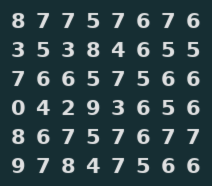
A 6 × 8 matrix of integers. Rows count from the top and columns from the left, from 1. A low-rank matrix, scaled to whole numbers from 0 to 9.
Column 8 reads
6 5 6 6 7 6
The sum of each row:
53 39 48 35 53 52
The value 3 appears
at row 2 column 1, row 2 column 3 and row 4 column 5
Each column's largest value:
9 7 8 9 7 6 7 7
